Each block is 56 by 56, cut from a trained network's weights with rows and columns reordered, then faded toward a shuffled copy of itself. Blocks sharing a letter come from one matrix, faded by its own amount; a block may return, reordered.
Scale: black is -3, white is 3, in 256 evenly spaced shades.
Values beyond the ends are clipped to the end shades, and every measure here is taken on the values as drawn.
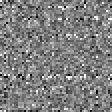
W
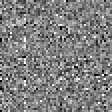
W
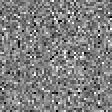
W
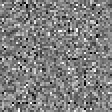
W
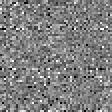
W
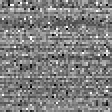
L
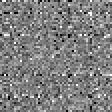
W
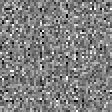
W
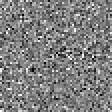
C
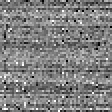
L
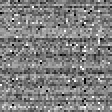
L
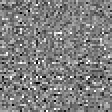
W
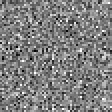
C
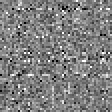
W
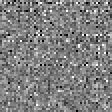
W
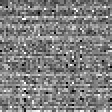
L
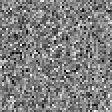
C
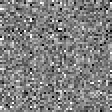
W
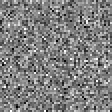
C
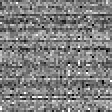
L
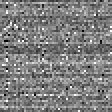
L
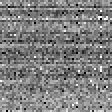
L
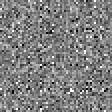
W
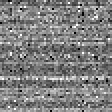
L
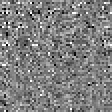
W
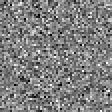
C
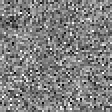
C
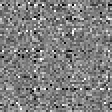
W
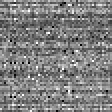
L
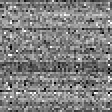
L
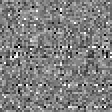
W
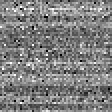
L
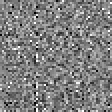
W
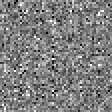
W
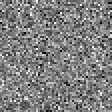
C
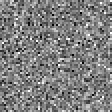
C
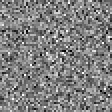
C
